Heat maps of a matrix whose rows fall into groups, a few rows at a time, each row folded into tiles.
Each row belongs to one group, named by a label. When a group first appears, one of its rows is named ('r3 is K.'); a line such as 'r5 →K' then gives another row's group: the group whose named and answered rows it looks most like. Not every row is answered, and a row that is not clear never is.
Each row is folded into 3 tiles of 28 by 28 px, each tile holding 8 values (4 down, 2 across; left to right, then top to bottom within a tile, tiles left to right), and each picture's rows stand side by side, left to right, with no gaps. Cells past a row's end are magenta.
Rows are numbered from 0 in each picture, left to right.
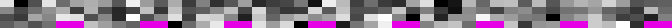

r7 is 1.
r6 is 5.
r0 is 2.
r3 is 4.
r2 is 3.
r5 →2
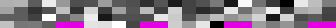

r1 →1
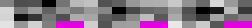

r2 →1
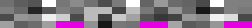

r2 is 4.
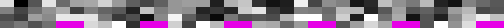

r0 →2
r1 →1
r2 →5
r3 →4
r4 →3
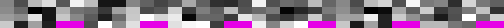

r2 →1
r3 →5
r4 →4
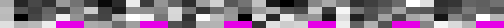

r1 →4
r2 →3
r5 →2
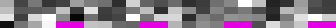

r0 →3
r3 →2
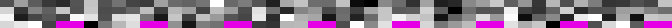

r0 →1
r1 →3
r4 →2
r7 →2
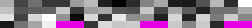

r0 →3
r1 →3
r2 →4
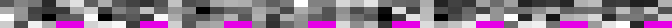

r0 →5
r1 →1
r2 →5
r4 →1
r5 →5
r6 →2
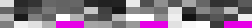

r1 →4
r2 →1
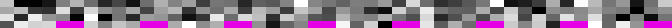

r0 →3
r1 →5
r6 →4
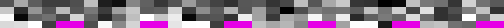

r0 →1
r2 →1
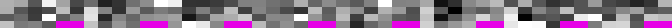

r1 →5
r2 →2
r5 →5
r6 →1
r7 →2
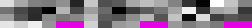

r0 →1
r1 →5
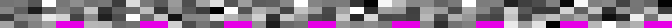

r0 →4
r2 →4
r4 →3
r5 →3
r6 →4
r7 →1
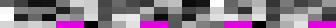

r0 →5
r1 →3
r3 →3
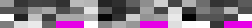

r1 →5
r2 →1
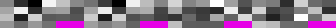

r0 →3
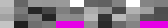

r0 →5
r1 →3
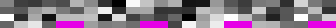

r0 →2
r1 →3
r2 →2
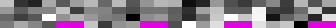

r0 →2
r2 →2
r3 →1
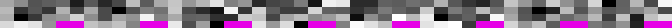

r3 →4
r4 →2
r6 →1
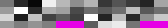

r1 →2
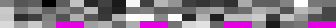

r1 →4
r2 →2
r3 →3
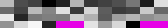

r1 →4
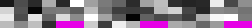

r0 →4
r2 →4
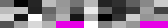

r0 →3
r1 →5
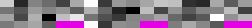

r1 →5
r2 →2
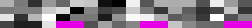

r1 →2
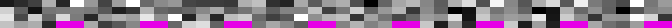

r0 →4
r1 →4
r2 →2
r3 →2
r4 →3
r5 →4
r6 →4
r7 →4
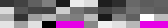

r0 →4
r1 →2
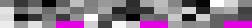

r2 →3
